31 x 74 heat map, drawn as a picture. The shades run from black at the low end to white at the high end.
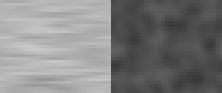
It is made of 1 by 2 panels. Panel 1,1: high, streaked across, faint in contrast. Panel 1,2: low, blotchy, faint in contrast.
